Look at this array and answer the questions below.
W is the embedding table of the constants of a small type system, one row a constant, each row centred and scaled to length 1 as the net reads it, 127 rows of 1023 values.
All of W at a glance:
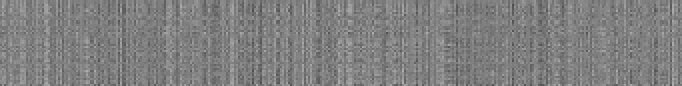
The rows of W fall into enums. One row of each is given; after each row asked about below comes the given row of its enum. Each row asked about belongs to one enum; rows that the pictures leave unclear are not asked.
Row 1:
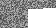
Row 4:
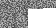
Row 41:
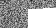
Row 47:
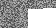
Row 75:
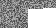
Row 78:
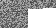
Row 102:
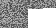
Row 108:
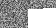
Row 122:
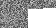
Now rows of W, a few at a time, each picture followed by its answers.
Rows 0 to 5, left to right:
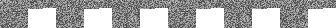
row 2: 4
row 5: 1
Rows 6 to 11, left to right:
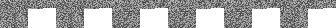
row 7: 4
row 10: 78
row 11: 47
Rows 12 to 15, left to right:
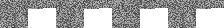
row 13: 47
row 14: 102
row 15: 4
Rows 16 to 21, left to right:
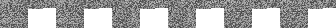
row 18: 47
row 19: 47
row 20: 78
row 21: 78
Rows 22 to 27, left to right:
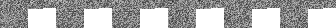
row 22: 122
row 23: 78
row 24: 78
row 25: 41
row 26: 1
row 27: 75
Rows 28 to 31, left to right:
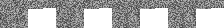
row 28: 1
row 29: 47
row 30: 4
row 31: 4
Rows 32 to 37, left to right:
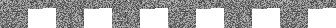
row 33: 4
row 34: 108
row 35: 78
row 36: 4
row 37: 78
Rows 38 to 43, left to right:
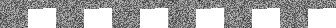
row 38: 1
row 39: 75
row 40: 78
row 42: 75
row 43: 4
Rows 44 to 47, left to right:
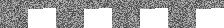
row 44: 75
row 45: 78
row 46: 4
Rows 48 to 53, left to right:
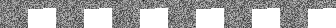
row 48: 75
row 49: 75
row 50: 41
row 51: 1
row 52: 75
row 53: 47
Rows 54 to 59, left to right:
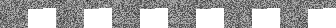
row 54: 1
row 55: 41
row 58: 4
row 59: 75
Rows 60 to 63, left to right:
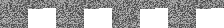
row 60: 102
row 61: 102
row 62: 1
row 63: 102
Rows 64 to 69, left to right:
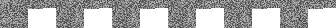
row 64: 102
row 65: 47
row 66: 47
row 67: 47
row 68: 4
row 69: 75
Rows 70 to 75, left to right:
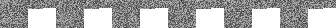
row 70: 102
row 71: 122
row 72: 4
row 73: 1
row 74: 78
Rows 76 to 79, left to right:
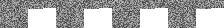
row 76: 75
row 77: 47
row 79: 4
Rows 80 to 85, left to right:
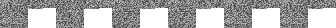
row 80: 102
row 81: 108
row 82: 78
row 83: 78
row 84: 102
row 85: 102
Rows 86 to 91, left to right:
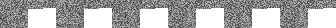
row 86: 1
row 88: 108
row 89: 47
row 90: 4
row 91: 47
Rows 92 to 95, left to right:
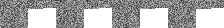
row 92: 47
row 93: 41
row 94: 4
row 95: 1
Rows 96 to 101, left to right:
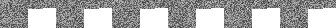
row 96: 102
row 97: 75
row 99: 47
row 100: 122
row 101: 75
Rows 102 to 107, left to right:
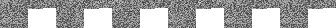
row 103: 47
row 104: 78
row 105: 122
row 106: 102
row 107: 102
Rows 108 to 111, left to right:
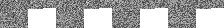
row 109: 122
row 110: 78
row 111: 102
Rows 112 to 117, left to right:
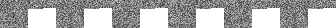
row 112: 108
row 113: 4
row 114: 78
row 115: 102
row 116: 1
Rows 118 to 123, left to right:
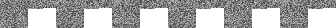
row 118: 4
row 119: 78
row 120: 102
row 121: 78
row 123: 102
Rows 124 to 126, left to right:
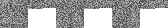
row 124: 102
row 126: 47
